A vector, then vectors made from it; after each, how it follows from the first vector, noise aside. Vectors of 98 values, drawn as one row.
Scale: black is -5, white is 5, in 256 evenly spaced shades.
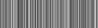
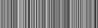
negated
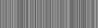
shrunk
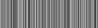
negated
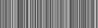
copied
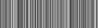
copied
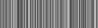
copied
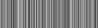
negated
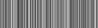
copied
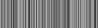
negated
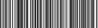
scaled up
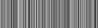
negated
